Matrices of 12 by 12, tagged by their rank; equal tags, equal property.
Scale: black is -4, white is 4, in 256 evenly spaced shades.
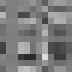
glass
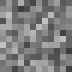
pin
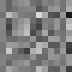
glass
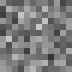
pin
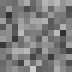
pin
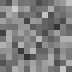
pin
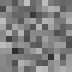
pin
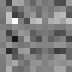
glass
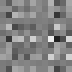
glass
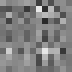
glass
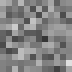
pin
